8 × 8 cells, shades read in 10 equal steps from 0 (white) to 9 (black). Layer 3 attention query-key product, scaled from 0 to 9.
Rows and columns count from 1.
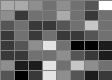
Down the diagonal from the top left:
3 7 7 5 5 6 4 7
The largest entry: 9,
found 3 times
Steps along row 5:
down down down up up same down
